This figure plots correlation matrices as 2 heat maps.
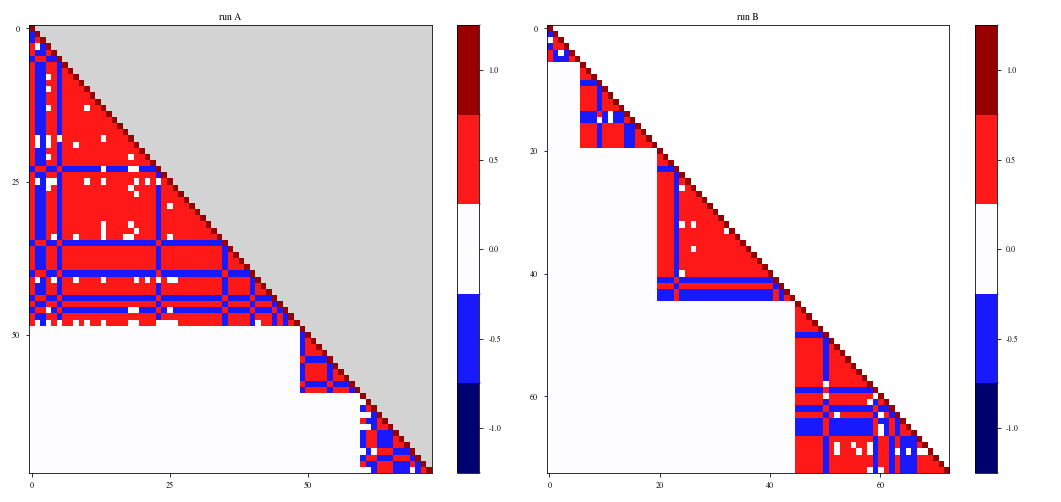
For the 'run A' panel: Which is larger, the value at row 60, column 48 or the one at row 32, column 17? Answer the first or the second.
the second
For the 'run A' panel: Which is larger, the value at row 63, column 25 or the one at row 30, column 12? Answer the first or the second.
the second
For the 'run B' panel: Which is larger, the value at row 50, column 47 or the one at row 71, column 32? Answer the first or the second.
the second
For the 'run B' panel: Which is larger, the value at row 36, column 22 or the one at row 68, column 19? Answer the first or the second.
the first
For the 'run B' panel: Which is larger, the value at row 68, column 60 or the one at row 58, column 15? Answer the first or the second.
the first
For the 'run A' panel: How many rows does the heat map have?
73
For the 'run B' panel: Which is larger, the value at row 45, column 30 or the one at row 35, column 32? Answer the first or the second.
the second
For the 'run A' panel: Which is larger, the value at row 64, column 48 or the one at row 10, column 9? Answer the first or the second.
the second
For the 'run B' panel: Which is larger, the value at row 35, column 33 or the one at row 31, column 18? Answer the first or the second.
the first
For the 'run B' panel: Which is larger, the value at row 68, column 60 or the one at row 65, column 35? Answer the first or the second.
the first
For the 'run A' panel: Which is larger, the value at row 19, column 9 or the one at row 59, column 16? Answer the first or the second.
the first
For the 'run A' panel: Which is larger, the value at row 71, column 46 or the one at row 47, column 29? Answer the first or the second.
the second
